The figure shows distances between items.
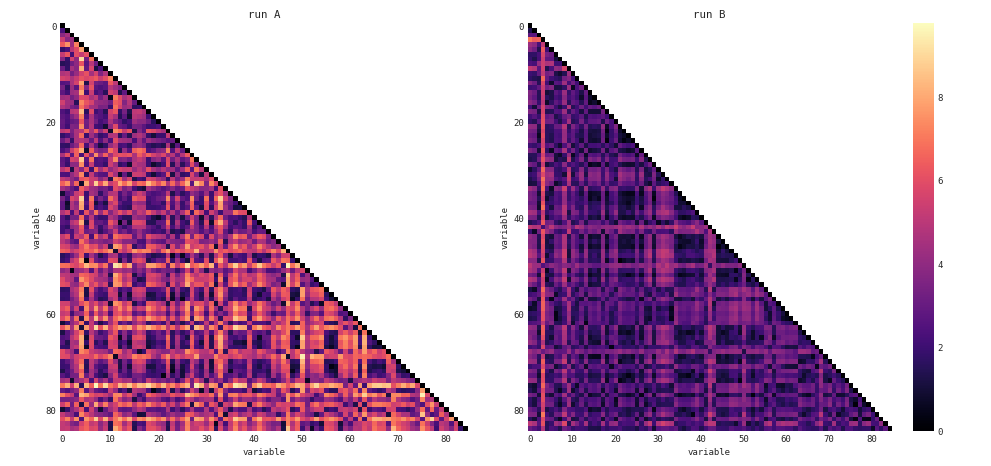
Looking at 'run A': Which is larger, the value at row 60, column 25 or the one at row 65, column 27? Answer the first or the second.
the second
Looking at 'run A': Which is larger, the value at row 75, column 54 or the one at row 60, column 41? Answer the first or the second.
the first
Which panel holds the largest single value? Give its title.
run A
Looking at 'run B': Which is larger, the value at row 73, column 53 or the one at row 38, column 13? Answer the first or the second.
the second
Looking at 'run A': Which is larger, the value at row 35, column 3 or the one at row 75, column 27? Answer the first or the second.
the first
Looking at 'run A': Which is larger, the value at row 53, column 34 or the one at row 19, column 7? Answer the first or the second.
the second
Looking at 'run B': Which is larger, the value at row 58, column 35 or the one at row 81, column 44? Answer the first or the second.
the first
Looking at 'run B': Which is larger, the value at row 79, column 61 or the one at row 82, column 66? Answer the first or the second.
the second
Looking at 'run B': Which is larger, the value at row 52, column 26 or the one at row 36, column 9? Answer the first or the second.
the second
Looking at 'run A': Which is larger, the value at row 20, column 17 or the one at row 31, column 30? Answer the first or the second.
the second
